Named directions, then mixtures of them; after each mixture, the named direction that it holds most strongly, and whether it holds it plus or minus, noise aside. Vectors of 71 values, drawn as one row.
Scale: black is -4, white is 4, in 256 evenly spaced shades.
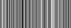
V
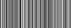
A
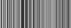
A, minus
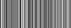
A, plus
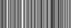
V, minus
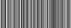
A, minus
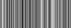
V, plus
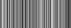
V, plus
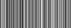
V, plus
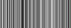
V, plus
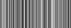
V, plus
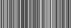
A, minus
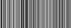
A, minus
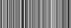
V, plus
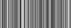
V, minus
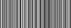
A, plus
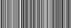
A, minus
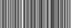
V, minus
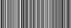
A, minus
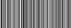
A, minus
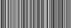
A, minus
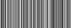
A, minus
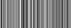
A, minus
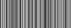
A, plus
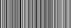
A, plus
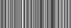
V, minus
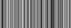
V, minus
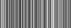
V, plus
